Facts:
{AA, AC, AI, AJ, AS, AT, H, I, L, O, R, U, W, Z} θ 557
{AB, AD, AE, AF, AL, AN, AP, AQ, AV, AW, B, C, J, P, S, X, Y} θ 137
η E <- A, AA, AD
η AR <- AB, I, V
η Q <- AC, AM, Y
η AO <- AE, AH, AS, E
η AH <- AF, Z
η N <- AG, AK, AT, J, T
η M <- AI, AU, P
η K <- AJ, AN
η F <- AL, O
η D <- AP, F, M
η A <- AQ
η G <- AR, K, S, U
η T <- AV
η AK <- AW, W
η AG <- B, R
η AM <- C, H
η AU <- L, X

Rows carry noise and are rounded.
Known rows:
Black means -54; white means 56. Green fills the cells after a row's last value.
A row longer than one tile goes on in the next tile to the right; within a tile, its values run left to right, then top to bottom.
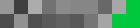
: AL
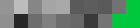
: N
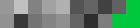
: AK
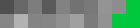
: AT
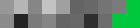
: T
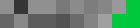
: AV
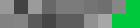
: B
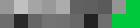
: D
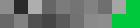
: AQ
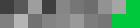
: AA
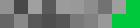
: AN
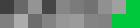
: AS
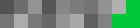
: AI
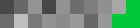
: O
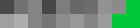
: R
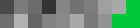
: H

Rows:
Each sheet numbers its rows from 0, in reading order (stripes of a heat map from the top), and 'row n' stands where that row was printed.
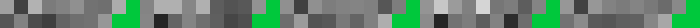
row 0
P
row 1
E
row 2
AW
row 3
K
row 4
J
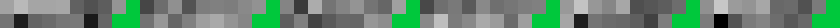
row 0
M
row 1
Z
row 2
AE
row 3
W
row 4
AG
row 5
AH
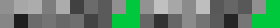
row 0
A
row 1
F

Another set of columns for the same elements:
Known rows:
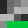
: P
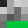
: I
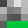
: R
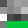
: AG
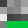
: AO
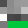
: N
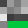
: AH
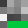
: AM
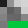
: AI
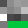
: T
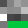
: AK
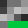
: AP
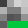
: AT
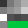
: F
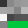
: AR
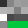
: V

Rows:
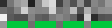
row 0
AU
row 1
O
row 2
AQ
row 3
A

